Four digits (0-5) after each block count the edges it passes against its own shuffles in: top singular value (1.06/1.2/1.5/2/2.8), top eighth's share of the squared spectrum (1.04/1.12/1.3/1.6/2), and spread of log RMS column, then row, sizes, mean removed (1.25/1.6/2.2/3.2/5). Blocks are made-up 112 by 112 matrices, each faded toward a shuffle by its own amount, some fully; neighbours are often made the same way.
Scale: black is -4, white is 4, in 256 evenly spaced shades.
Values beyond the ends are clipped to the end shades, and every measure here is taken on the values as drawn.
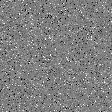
2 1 0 0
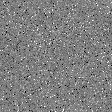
1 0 0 0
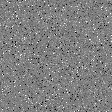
0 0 0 0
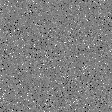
2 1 0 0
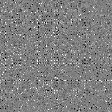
4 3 2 2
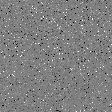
0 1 0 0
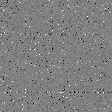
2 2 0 1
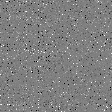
2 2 1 1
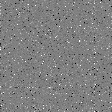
2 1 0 0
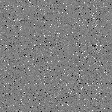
2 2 1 1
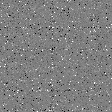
2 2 1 1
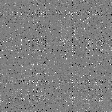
2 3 2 2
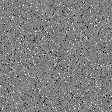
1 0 0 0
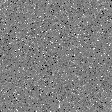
0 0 0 0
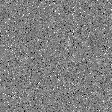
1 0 0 0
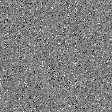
1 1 2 0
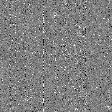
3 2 3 0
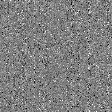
1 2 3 0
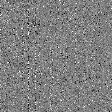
2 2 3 0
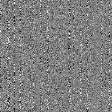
2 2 4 0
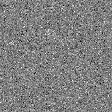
3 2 1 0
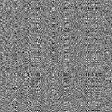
5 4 3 3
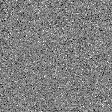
2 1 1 0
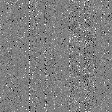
3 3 3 0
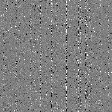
3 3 3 0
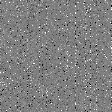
2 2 2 0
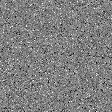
1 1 0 0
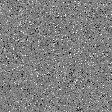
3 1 0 0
